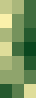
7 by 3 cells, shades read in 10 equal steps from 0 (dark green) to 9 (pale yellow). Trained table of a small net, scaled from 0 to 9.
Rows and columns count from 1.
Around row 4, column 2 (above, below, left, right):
4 5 8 0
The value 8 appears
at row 4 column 1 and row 7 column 3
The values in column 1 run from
1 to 9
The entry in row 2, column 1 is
9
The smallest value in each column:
1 2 0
